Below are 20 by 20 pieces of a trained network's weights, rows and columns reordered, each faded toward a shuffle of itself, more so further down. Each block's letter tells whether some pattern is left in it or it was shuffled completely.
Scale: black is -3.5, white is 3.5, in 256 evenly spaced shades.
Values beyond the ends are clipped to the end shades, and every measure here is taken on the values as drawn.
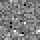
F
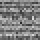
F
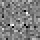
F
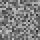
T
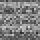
F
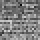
F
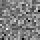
T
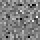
F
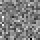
T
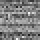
F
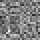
F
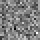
T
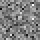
F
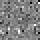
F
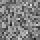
T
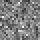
T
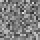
T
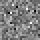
T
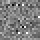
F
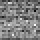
F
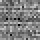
F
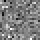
T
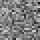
F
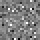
T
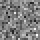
T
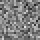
T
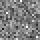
T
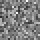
T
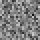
T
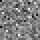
T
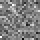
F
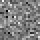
F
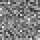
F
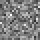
T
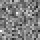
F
